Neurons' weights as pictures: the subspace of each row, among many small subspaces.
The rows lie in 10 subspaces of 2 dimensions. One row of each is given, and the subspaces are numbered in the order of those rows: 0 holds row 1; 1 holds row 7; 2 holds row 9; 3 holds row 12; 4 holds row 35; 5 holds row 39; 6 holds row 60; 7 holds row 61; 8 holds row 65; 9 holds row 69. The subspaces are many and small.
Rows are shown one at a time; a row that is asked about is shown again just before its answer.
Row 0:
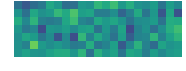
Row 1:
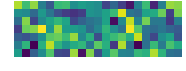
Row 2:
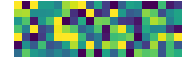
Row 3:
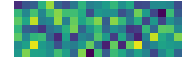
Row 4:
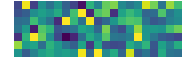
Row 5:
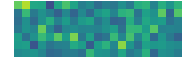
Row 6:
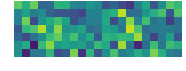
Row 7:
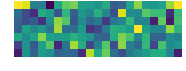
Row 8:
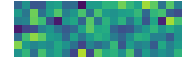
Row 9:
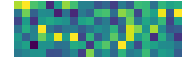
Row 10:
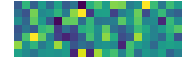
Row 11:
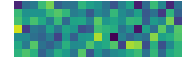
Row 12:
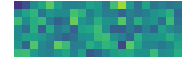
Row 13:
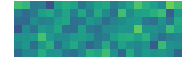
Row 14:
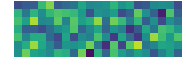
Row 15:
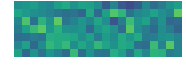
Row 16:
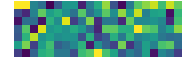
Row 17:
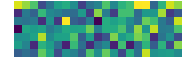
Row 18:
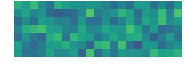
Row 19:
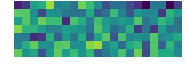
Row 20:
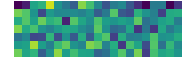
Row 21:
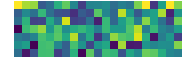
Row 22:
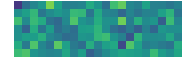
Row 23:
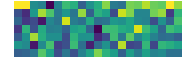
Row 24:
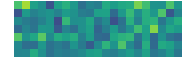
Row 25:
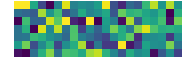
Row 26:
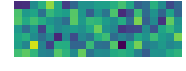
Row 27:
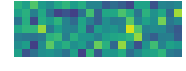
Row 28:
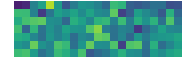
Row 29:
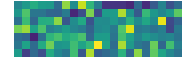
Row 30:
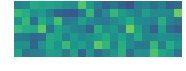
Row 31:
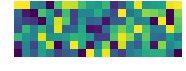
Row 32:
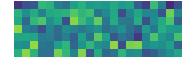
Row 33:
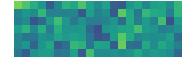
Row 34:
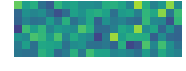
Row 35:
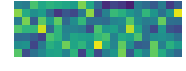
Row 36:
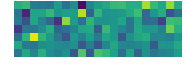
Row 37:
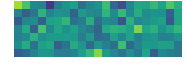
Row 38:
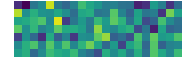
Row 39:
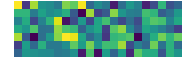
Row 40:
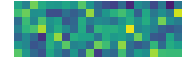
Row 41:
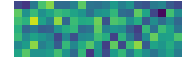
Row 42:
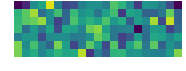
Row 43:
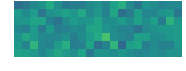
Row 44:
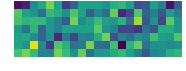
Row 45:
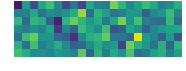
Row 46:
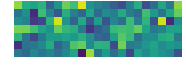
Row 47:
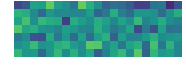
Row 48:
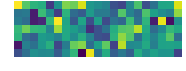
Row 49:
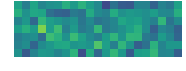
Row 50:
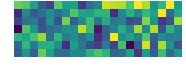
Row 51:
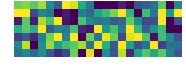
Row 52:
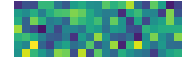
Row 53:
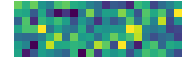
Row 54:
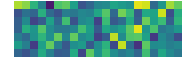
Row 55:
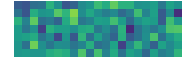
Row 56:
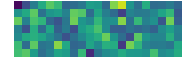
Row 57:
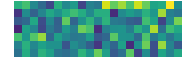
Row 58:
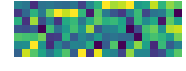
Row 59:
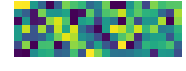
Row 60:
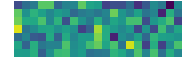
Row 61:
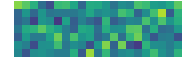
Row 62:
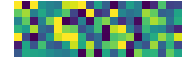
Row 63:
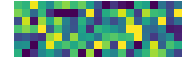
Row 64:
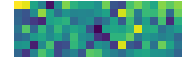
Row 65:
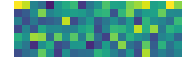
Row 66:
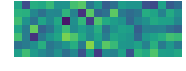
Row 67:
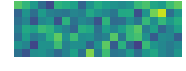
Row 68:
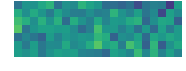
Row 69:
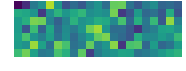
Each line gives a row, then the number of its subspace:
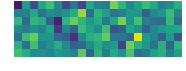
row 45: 5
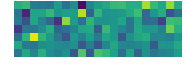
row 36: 9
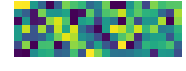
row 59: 3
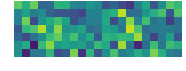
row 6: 0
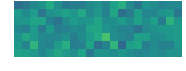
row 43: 9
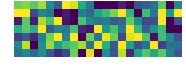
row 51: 2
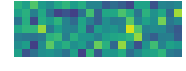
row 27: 4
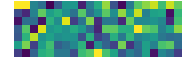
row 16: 3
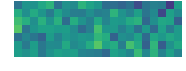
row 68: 6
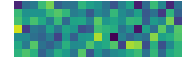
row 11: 6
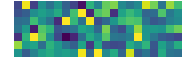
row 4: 5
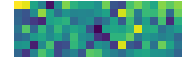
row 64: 9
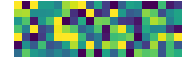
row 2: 5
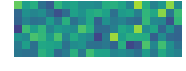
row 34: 6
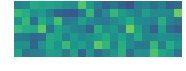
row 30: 4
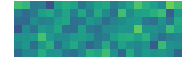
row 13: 1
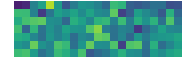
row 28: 9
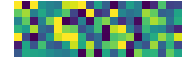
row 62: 5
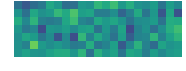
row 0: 2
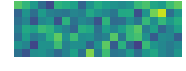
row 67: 7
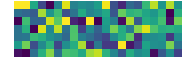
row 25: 5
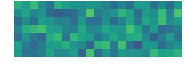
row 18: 7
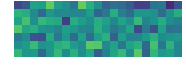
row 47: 8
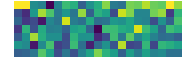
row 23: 9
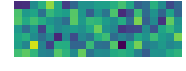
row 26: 8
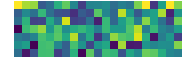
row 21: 0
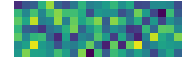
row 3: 7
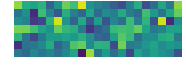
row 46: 1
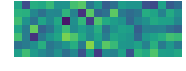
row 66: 5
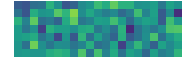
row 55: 2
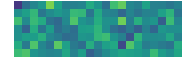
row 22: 3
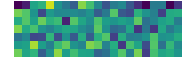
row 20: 8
